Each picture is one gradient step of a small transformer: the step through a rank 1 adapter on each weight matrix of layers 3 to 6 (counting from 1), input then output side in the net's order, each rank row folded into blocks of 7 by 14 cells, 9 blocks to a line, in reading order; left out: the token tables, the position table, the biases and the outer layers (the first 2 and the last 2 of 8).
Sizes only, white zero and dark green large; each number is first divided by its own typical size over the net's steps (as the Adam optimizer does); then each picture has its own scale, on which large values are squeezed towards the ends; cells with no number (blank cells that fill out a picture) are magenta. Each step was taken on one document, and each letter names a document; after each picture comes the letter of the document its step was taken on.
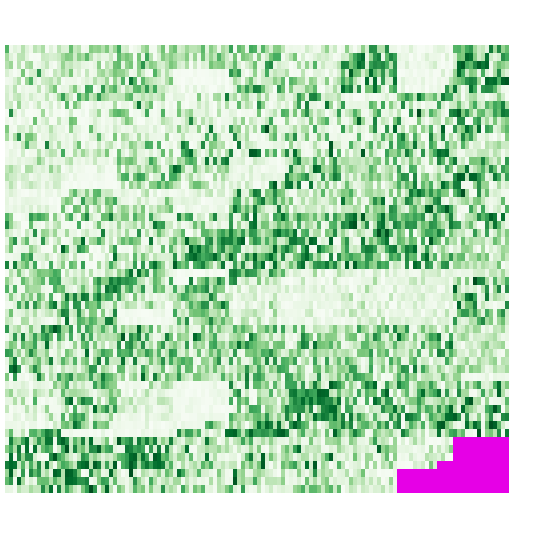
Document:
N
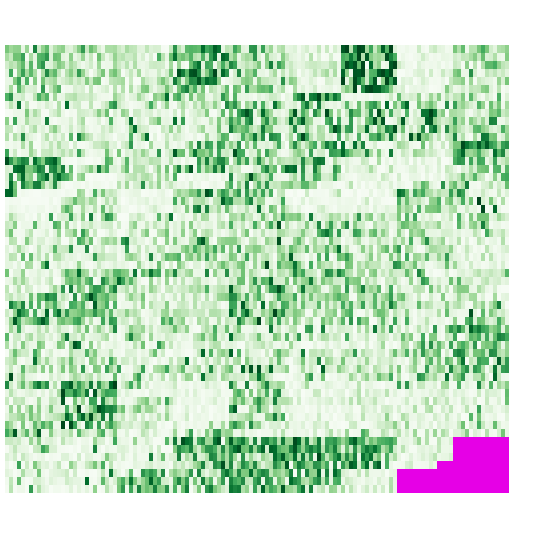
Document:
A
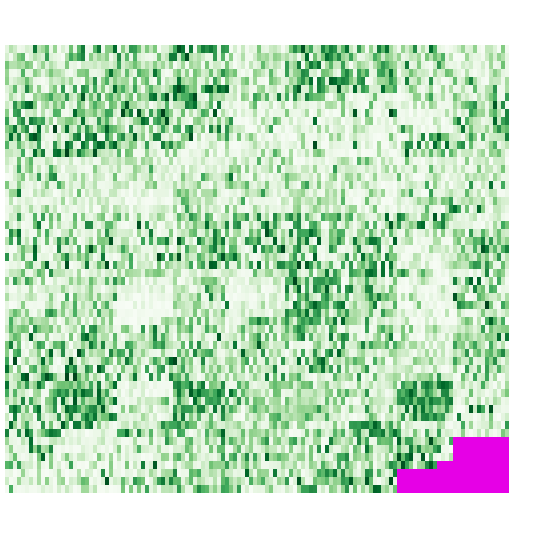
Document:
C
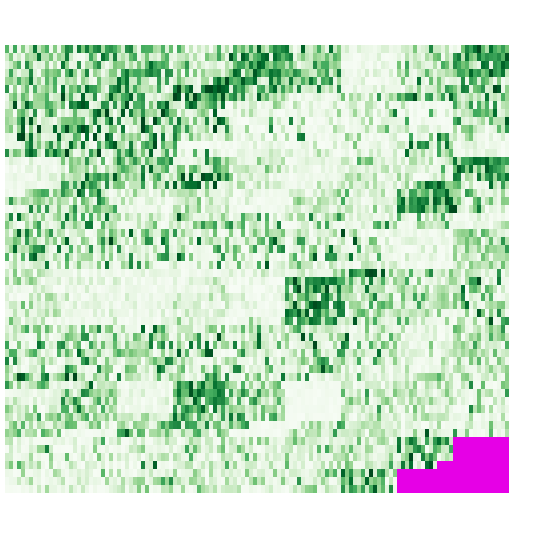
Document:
C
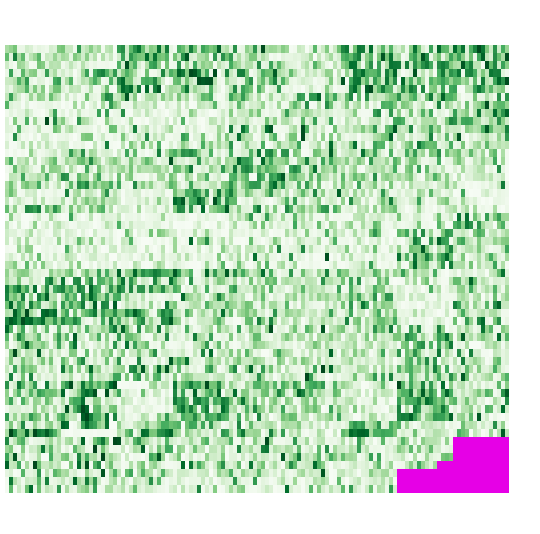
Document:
A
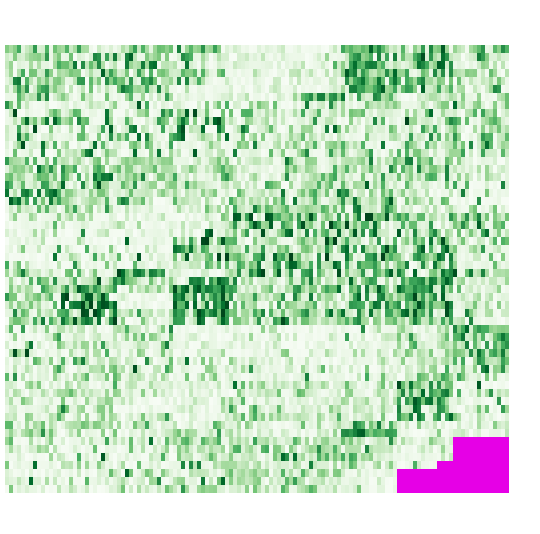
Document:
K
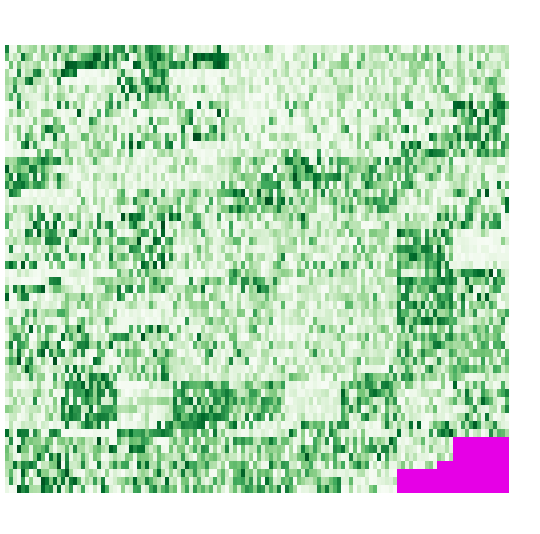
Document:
N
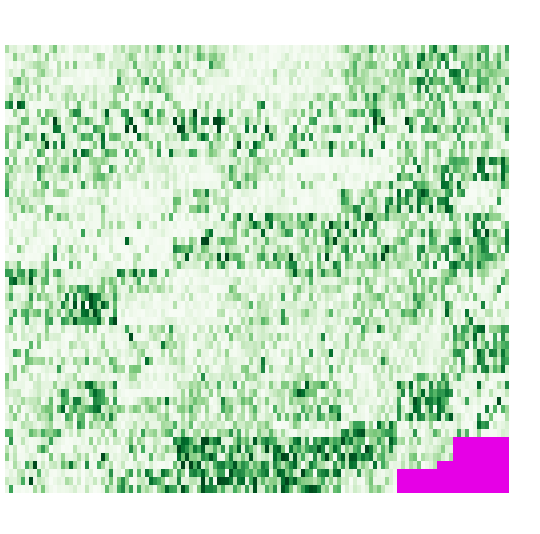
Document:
K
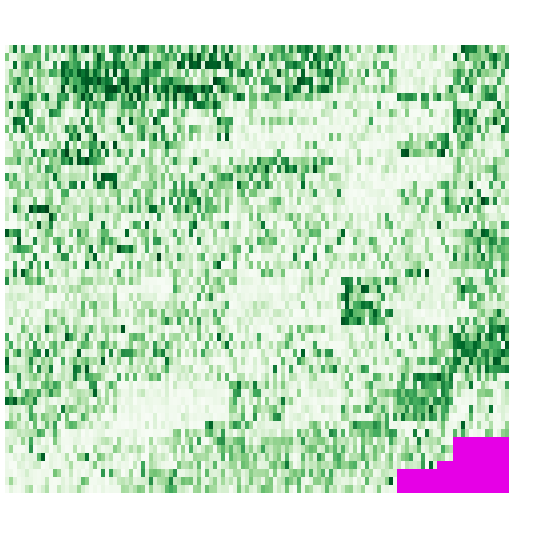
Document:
C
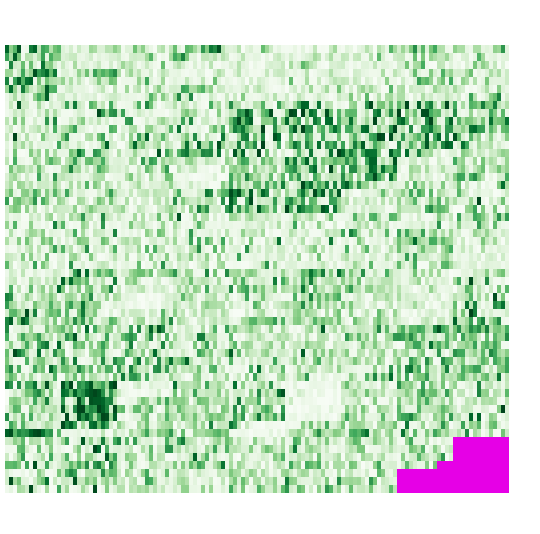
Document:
A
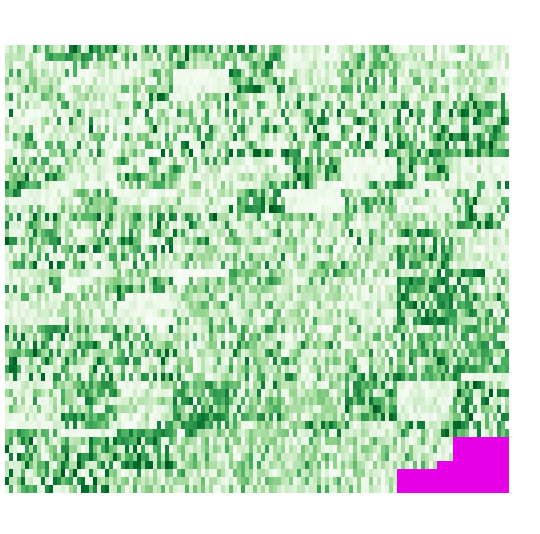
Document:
N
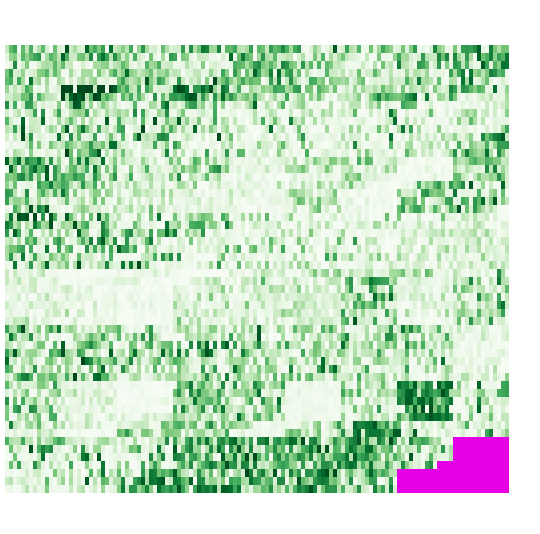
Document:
C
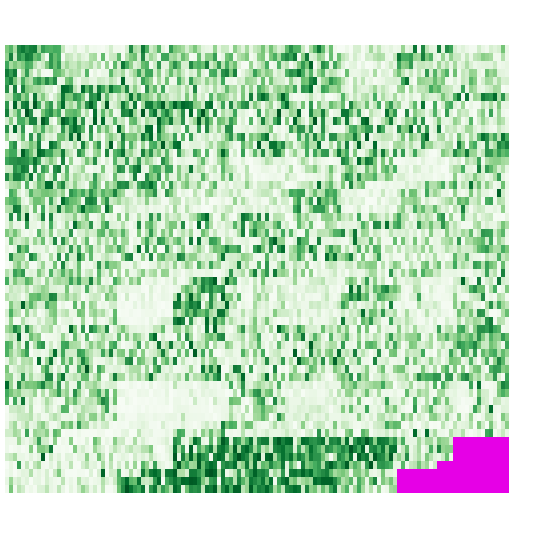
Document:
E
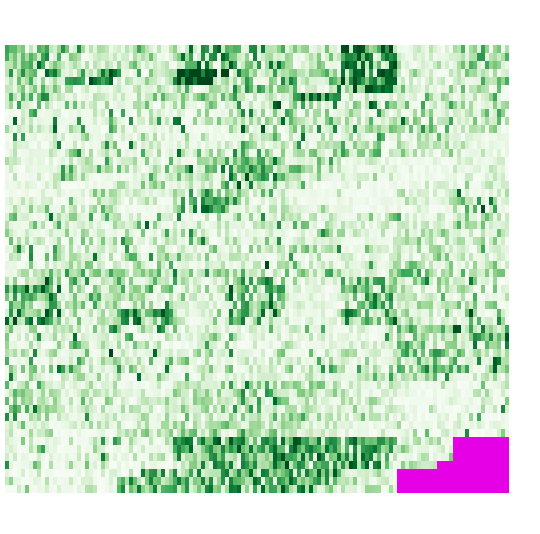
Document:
A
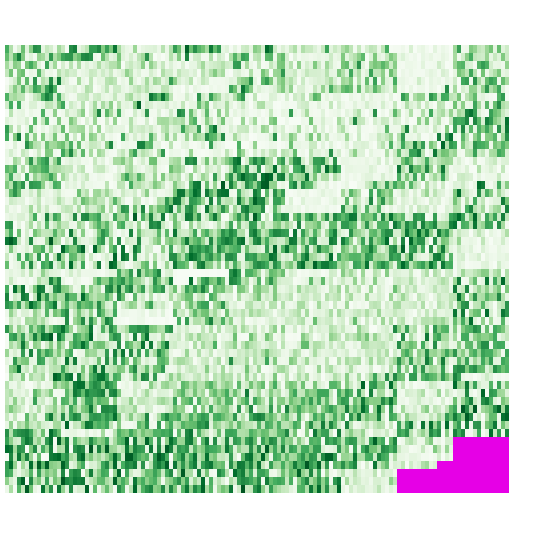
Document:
N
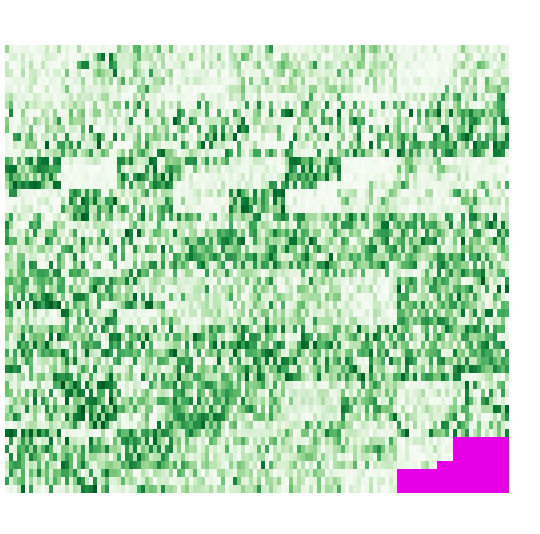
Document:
N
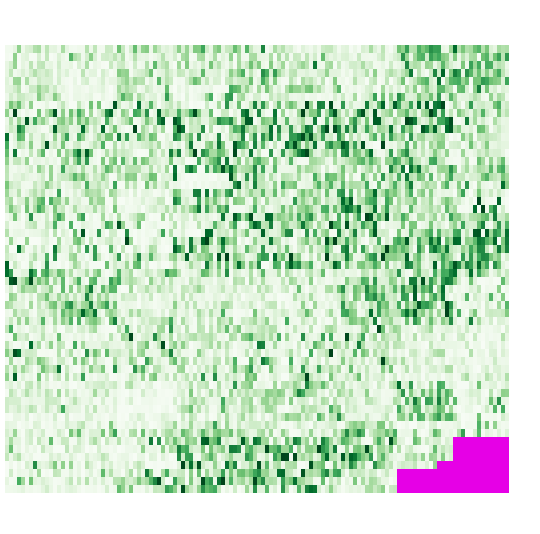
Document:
K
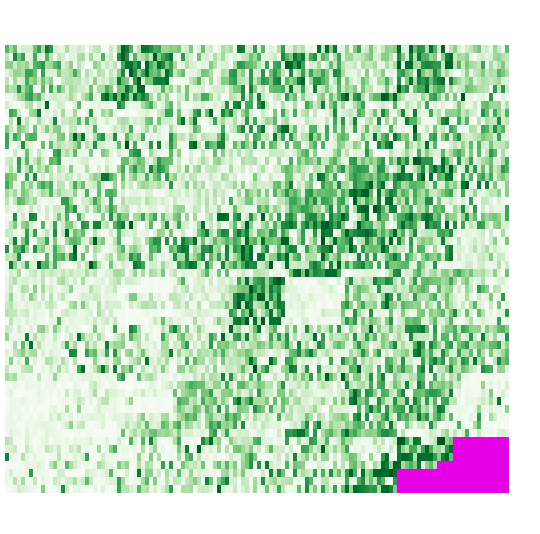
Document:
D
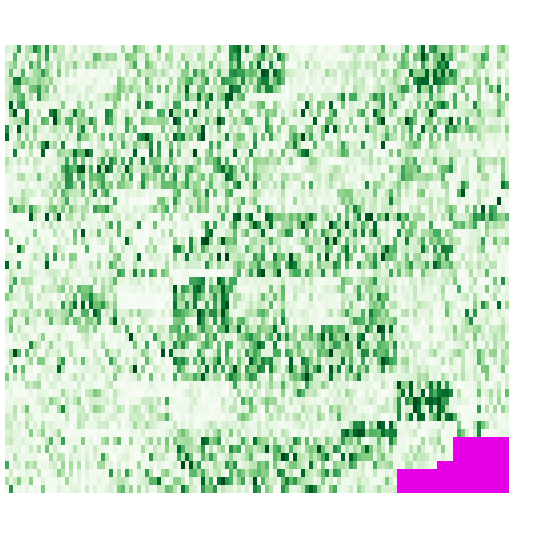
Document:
K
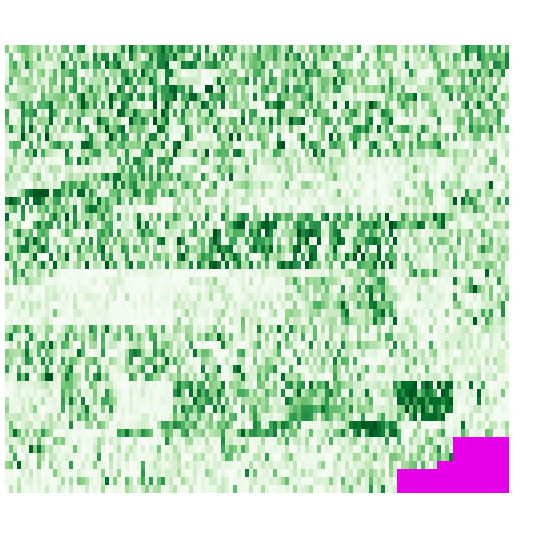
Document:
E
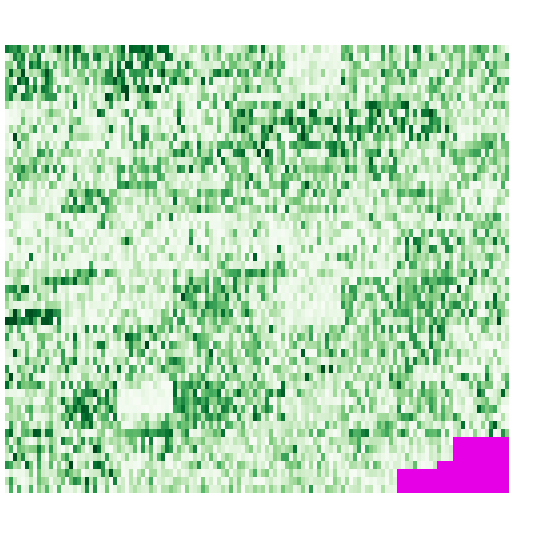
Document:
A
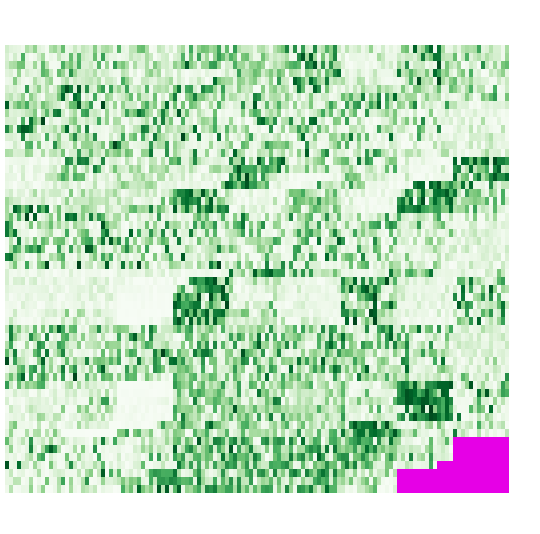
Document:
C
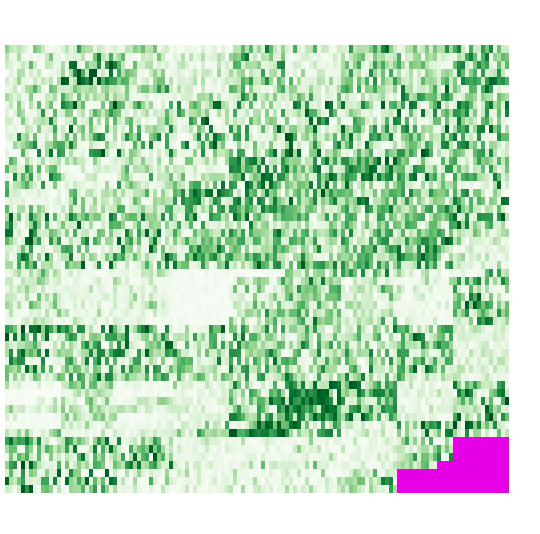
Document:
N
